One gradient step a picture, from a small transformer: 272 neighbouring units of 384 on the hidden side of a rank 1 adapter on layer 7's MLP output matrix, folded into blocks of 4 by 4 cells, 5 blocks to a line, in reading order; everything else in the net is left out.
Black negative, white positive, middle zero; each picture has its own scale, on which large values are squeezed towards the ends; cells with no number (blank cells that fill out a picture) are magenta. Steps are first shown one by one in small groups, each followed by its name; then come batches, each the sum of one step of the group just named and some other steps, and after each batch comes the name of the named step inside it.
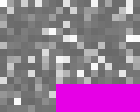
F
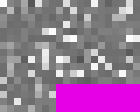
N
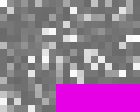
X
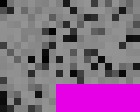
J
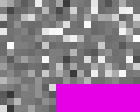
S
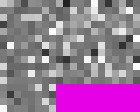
S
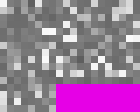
N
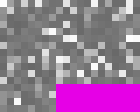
F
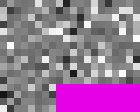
S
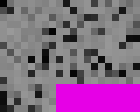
J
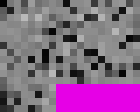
J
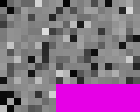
N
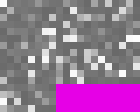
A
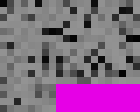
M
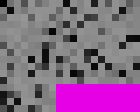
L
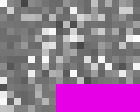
A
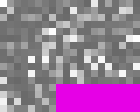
A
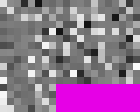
M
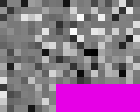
L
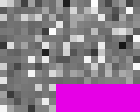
L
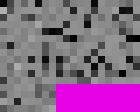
M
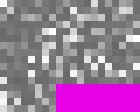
A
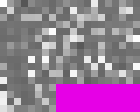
A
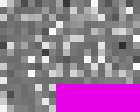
L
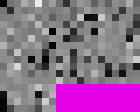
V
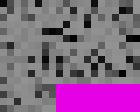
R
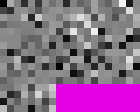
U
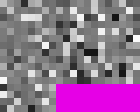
V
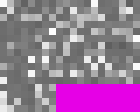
U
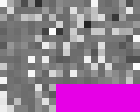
R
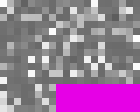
V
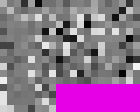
R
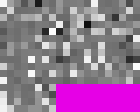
R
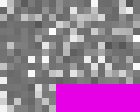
U
